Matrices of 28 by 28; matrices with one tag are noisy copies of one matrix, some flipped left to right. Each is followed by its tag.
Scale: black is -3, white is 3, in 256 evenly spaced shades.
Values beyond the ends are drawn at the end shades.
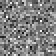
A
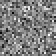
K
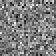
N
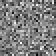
N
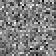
N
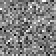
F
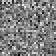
N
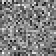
N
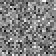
F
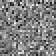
N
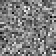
K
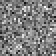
K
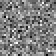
A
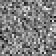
K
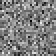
N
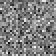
F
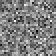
A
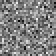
A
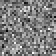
K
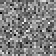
F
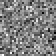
K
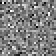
N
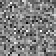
A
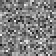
A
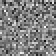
N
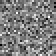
A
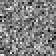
K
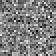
A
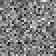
F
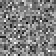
A
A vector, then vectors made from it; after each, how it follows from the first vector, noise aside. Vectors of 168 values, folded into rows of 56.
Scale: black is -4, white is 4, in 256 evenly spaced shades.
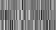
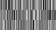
reversed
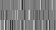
partly zeroed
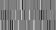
partly zeroed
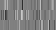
partly zeroed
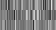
reversed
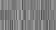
shrunk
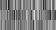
reversed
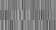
shrunk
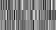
reversed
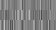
shrunk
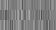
shrunk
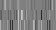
partly zeroed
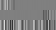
partly zeroed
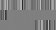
partly zeroed
